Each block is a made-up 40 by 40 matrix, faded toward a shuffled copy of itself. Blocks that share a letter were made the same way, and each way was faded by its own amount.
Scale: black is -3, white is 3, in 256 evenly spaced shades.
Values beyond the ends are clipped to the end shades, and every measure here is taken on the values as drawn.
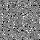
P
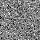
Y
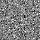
Y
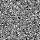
Y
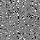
P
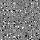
P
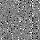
P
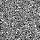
Y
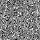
Y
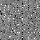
P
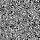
Y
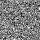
Y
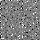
P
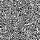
Y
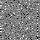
P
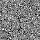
Y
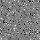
P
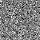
Y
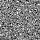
Y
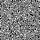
Y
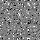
P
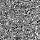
Y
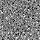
Y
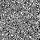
Y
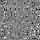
P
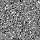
Y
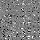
P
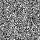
Y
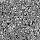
Y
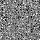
Y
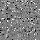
P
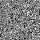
Y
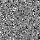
Y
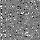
P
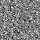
Y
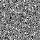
Y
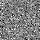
Y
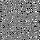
P
